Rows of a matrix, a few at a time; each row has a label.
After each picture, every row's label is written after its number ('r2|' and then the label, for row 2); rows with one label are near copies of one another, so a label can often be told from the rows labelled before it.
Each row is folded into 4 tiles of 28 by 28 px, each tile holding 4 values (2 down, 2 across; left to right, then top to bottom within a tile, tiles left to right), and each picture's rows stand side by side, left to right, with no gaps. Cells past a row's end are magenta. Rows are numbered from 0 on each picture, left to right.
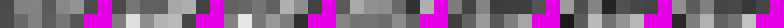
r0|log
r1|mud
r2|mud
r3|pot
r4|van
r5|van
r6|van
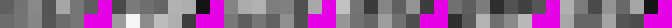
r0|log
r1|mud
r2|pot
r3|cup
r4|van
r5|cup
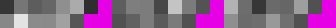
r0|mud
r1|log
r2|cup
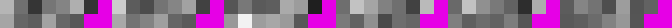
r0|cup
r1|cup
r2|mud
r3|pot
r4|pot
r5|log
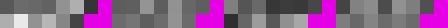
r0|mud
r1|log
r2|van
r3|log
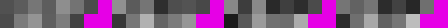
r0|log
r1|van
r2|van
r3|van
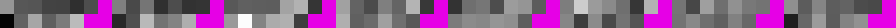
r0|van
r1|van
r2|mud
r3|cup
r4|log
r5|pot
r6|log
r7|van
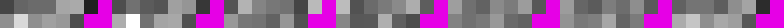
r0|mud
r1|mud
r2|pot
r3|cup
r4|cup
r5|cup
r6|mud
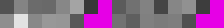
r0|mud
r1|log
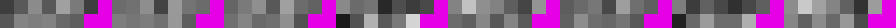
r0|log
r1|log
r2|log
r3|van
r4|pot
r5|log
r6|van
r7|pot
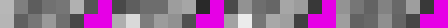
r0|cup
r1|mud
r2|mud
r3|cup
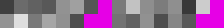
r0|mud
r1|pot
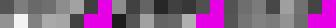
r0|mud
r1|van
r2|log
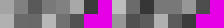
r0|cup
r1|cup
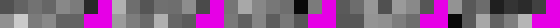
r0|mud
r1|cup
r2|pot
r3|log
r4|van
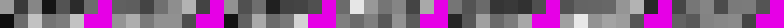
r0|van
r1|mud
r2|van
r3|pot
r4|van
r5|mud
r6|log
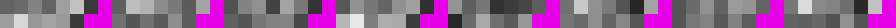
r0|mud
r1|pot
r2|log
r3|mud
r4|van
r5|pot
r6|log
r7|pot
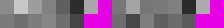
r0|pot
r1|pot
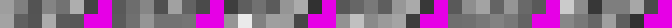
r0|cup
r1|log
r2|mud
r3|mud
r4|log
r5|cup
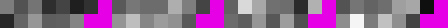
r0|van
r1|mud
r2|pot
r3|mud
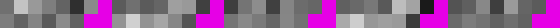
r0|pot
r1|mud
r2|log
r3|mud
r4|log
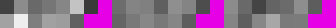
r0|mud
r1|log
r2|cup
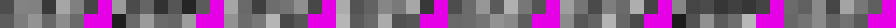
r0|log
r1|van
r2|cup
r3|cup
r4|log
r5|cup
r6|van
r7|log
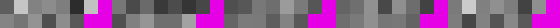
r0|pot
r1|van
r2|log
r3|log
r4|pot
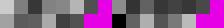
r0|cup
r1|van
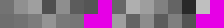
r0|log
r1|pot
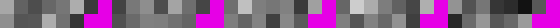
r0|cup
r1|log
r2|pot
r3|pot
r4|van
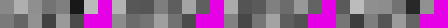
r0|pot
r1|cup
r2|cup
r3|pot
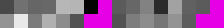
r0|mud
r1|log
